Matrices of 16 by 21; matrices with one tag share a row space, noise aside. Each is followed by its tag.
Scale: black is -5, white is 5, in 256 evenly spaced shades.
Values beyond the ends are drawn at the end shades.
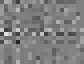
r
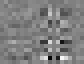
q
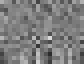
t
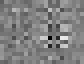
q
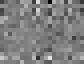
t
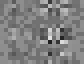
q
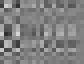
r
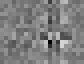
q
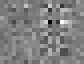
q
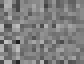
r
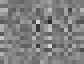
t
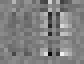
q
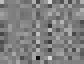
t
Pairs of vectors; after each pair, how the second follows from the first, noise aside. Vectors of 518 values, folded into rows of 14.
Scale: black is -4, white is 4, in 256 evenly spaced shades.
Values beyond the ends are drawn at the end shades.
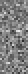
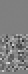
partly zeroed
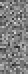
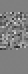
partly zeroed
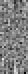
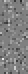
partly zeroed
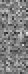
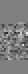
partly zeroed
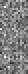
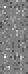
partly zeroed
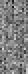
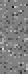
partly zeroed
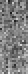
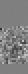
partly zeroed
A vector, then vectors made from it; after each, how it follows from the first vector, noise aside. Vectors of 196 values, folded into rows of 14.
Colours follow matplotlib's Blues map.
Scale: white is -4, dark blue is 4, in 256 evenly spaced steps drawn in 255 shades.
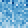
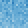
shrunk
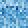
wrapped around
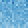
shrunk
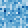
wrapped around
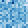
sign-scrambled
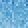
shrunk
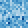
wrapped around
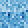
wrapped around
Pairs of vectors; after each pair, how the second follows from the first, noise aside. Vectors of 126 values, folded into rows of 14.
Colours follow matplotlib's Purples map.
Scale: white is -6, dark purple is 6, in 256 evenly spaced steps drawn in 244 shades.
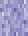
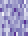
scaled up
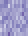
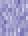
reversed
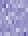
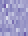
copied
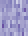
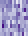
scaled up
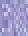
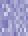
copied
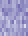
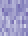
copied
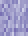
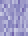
negated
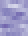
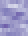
copied
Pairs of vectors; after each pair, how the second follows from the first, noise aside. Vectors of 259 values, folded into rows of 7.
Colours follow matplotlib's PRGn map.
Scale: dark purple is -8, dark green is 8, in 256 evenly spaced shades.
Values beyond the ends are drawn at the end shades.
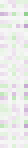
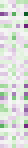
scaled up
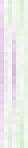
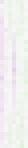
shrunk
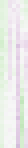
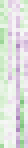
scaled up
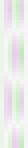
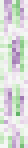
scaled up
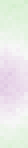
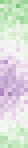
scaled up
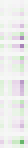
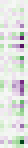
scaled up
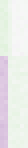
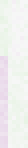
shrunk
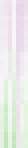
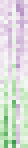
scaled up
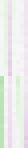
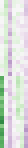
scaled up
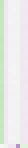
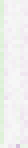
shrunk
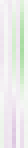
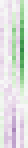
scaled up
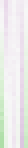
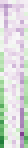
scaled up
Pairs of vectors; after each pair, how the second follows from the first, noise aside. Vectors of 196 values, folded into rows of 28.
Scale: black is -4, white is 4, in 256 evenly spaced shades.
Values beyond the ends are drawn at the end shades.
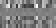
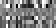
scaled up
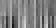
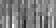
negated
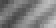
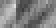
wrapped around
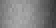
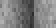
wrapped around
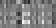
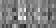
wrapped around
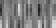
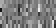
sign-scrambled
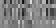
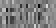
wrapped around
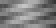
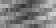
negated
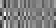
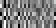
scaled up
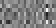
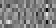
negated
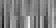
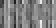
wrapped around
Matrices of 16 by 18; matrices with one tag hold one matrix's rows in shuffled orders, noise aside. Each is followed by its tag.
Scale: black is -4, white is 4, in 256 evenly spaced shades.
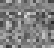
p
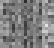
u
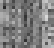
u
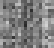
u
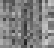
u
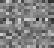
p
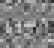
p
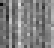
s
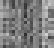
u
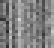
s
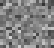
p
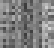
u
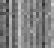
s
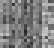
u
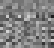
p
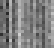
s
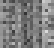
u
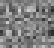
p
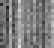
s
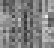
u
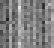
s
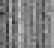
s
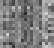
u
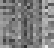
u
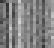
s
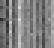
s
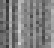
s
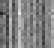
s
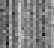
s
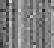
s
